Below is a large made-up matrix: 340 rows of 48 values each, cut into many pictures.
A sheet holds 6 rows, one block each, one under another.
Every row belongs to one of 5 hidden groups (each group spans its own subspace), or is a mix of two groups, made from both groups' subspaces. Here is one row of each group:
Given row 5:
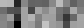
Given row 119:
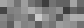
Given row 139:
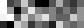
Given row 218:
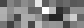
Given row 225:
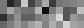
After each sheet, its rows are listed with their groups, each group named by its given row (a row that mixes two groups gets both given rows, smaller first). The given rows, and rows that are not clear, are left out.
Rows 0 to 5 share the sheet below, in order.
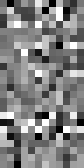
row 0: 225
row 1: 119
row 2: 119
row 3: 225
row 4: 119 and 225
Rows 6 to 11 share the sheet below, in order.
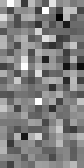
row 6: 225
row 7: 218
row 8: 119 and 218
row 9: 5 and 119
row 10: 119
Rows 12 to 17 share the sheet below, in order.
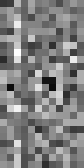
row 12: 5
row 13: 5
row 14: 5
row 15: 225
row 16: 119
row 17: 5
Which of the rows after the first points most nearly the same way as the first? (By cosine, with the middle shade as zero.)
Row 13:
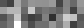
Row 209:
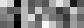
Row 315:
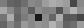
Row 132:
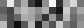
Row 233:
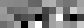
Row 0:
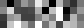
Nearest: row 0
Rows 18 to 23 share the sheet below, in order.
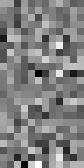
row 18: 5
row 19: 139 and 225
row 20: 119
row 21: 119
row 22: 139
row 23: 119
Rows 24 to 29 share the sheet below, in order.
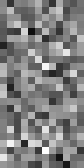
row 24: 225
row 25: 225
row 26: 218
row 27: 139
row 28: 5
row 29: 225
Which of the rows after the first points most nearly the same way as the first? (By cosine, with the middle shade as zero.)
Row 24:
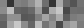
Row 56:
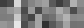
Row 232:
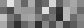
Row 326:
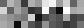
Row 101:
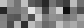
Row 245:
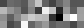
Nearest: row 56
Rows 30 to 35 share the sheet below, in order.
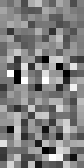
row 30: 119 and 225
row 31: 225
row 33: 5 and 225
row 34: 5
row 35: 218
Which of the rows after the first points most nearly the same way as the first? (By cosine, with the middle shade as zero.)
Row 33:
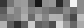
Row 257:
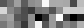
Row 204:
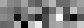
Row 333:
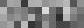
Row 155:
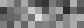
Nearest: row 155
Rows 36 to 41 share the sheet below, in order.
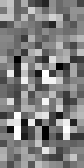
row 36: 139
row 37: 119 and 218
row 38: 5
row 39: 5
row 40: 5
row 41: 218
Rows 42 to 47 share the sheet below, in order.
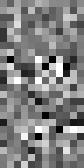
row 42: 5
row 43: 139
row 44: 225
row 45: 119
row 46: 119
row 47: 119
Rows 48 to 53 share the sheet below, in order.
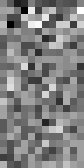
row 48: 218
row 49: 218
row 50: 218
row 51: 225
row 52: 218
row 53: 139 and 225
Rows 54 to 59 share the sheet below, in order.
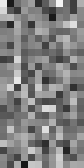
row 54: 139
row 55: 5
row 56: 5
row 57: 5 and 218
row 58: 5
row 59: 119
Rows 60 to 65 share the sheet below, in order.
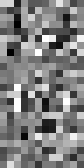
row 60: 5
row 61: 218
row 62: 119
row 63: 5
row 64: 119 and 139
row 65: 218
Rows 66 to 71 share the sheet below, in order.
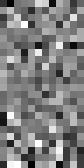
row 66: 119 and 225
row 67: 119
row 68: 225
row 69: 218
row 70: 139
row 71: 218 and 225
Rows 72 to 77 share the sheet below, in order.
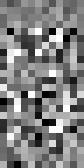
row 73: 225
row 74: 139
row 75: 5 and 218
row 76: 218
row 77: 225
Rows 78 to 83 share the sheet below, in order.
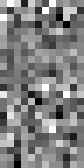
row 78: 225
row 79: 139
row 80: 139
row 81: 119
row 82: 139
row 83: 5
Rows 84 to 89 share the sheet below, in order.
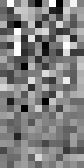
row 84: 225
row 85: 5
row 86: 218
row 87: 5 and 119
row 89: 119
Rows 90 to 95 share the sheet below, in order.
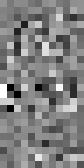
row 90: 119
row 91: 5
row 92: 139
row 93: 139
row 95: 119
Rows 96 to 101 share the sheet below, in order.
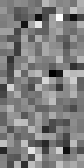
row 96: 119
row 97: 5
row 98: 119 and 139
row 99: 139
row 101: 119
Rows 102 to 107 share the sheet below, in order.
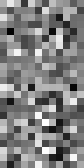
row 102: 225
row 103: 225
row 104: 218
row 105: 5
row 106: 218
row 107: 218
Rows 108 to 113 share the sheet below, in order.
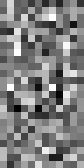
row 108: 139
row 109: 5
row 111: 225
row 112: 119 and 139
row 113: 218
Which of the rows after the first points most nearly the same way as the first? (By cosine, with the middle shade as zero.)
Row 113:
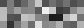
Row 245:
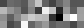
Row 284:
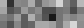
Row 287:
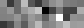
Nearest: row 245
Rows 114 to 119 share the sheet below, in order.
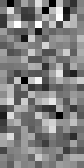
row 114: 225
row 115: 218
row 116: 119
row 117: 139
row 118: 139
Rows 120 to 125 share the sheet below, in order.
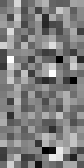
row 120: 5
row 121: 139
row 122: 139
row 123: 5
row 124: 139
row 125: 218
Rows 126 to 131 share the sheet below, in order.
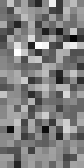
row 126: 225
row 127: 5 and 119
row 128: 119 and 225
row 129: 119
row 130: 5
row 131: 5
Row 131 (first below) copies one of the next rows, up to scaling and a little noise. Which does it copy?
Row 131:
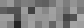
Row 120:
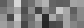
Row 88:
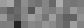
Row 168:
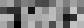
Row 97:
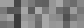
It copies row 168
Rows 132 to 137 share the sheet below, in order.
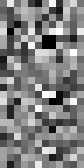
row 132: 225
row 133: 139
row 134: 139
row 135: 218
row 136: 5 and 139
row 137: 218
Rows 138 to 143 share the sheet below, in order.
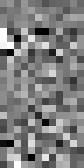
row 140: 139
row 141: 5 and 218
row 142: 218
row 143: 5
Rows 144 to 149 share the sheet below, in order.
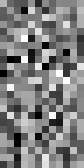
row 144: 218
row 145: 218
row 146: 225
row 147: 225
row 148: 225
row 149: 5
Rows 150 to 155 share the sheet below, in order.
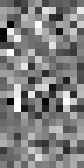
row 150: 218
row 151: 139
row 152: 218
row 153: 5
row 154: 5 and 225
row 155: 119
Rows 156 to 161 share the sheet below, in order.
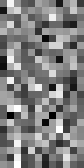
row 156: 139
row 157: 218
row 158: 139
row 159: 225
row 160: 225
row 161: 5
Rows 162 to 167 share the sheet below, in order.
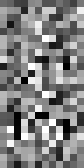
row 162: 218
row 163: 218
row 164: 119
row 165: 218
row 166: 5
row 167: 225
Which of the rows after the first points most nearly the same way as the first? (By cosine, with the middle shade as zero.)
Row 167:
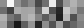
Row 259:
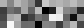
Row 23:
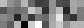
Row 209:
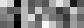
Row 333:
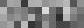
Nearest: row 333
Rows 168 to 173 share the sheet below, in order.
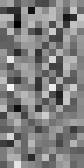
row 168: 5
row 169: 225
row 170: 225
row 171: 225
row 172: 119 and 139
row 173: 5
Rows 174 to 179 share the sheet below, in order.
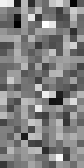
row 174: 5
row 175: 5
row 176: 218
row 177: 218
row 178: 119
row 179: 139 and 225
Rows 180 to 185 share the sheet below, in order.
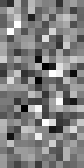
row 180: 5
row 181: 225
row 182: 218
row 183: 119
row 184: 218
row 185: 225
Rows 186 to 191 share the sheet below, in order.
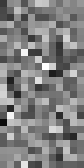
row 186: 139
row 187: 119
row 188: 218
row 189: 139
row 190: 139
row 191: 119
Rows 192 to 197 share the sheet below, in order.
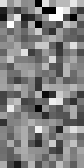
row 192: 218
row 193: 119 and 225
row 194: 225
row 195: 218
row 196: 119
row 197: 225
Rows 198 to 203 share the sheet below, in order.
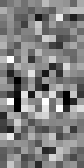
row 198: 119
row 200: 5 and 225
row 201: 5
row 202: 139
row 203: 218
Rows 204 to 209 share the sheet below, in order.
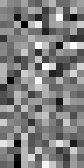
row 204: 119
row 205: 119
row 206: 218
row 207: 119 and 139
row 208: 119
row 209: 5
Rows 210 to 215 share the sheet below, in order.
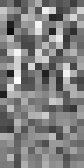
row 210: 218
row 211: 225
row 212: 5
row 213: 139
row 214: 139
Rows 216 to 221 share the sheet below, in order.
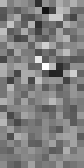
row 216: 218
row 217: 139 and 218
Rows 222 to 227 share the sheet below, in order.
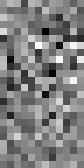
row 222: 225
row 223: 119
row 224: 139
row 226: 225
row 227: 139
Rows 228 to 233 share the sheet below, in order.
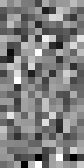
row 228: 218
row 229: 218
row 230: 5
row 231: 5
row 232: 225
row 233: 119
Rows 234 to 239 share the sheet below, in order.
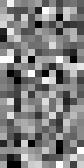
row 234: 139 and 225
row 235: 139
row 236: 5
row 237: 5
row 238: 225
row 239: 218 and 225
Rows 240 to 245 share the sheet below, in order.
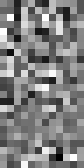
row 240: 5
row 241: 139
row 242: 139
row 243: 139
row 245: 119 and 218
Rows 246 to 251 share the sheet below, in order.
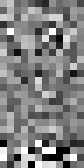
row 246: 139
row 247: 225
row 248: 119 and 225
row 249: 218
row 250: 139
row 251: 218
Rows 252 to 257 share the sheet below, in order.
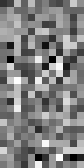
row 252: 5
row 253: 5
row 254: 225
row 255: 5
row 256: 119
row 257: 119
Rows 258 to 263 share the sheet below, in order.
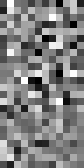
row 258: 139
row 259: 218
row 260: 119
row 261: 119 and 139
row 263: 139
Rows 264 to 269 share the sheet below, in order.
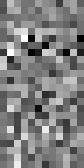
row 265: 218
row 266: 139
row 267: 218
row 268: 5
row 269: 5
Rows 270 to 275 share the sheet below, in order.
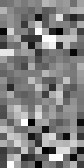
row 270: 119
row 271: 139
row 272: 218
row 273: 225
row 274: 218
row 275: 218
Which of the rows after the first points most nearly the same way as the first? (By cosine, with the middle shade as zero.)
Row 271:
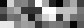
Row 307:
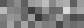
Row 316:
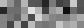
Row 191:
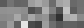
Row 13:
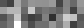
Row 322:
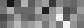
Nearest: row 191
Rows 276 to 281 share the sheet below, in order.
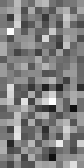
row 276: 5
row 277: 225
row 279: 139
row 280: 5
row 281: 139
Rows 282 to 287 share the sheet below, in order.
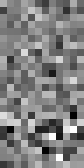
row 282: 119
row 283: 119
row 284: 139
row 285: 139 and 218
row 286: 5
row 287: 139 and 225
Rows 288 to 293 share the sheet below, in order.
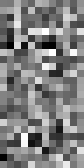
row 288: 5
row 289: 139
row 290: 218
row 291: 139 and 218
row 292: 119
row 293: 225
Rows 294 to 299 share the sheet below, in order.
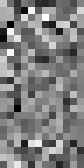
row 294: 139 and 218
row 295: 139
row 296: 139
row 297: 5
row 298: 225
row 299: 225
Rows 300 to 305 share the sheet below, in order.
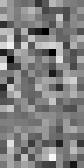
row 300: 139
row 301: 139
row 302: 139
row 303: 139
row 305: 139
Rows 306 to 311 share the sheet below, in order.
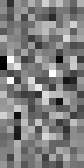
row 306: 139
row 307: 119
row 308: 139
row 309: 139 and 225
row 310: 5
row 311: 5
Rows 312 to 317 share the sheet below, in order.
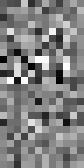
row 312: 225
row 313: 225
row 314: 119 and 139
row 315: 5 and 119
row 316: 119
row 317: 5
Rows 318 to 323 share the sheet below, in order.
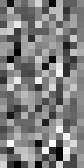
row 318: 225
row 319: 5
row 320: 225
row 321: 225
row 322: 225
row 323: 225
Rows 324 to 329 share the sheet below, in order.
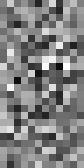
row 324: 225
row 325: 119 and 218
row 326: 119 and 225
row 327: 225
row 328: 139
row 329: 218
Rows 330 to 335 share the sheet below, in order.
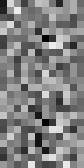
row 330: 139
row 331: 218
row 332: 5
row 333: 119 and 225
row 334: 218
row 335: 218
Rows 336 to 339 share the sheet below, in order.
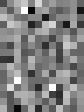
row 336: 218
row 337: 5
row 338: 5
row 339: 225
